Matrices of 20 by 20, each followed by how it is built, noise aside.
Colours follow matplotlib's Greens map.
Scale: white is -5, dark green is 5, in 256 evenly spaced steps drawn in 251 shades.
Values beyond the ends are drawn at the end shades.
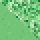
upper triangular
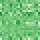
low rank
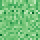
low rank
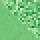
upper triangular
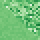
upper triangular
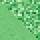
upper triangular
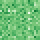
low rank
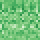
low rank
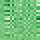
low rank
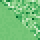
upper triangular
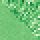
upper triangular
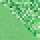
upper triangular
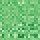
low rank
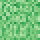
low rank
